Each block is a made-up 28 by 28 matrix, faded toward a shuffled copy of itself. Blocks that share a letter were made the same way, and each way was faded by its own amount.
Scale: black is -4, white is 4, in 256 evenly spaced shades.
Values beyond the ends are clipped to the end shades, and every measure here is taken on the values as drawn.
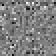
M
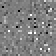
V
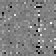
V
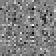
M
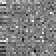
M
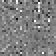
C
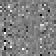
C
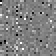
V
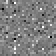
V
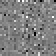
C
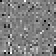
M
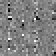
C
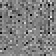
M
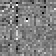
M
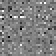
C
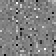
V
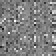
M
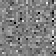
M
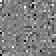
C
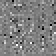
C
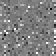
V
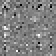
M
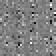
C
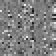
M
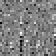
M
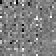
C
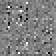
C
